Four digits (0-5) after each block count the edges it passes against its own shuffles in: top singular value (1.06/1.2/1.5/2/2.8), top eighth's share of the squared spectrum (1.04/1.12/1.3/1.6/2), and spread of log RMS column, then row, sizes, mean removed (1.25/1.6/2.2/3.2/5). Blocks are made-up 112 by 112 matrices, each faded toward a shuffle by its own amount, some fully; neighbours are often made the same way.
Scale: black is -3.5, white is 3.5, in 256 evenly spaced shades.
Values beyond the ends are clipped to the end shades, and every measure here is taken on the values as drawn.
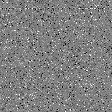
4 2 0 1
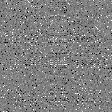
4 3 1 2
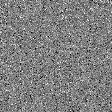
0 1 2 0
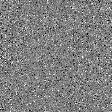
0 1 2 0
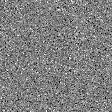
2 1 0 0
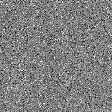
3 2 1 0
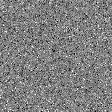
2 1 0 0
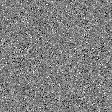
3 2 0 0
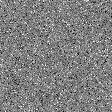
0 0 0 0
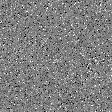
2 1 0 0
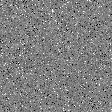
1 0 0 0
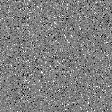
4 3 1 1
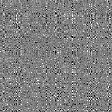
5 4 3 3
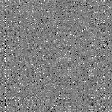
4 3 2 1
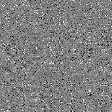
4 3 2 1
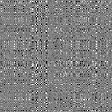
5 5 4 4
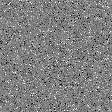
2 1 0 0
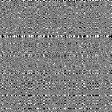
5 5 3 4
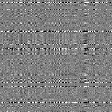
5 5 3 4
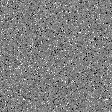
0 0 0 0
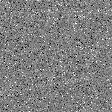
0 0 0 0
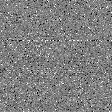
3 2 0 1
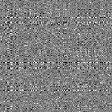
5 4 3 4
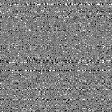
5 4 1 3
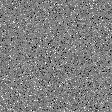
0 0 0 0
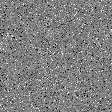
0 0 0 0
